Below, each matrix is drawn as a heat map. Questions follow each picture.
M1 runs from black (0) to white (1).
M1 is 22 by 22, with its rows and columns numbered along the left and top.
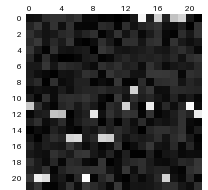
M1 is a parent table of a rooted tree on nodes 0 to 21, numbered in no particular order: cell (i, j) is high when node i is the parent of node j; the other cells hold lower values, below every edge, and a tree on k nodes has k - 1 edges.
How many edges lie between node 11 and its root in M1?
0
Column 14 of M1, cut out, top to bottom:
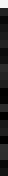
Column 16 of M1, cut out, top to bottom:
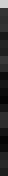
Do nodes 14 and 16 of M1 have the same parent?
yes
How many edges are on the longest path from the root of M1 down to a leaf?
3
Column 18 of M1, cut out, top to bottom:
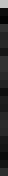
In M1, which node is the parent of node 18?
0
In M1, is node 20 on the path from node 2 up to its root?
yes
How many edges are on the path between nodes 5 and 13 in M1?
3
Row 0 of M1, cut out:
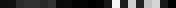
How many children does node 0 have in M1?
4
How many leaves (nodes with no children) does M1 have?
16
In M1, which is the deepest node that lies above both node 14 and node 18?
0
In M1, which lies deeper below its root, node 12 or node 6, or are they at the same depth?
node 6
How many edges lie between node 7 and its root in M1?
2
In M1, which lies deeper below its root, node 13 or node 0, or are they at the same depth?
node 13
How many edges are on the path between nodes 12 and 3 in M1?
1
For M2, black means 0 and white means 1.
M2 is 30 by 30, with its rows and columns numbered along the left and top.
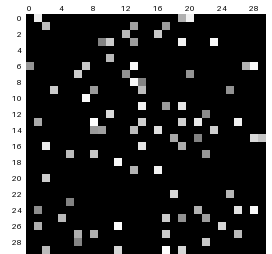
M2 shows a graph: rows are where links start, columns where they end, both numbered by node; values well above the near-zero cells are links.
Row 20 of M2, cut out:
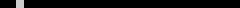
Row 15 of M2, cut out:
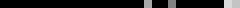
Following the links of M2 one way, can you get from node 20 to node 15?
no
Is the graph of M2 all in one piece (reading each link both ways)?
yes
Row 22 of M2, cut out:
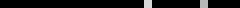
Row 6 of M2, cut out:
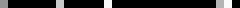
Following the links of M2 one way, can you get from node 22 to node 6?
yes
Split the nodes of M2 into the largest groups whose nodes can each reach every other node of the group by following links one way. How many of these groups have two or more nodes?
1
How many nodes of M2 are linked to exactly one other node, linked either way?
1
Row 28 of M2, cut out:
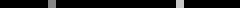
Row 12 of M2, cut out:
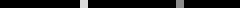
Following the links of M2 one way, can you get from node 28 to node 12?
yes
